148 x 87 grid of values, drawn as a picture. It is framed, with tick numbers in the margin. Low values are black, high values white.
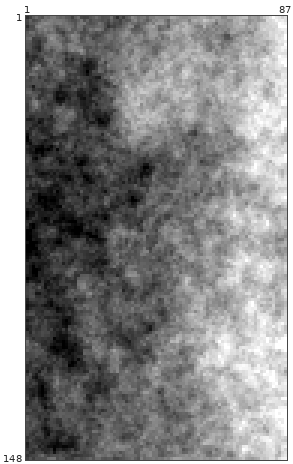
Stripes: none. Ninth with the lowest average: middle left. Ninth with the highest average: bottom right. Slope: up to the right.
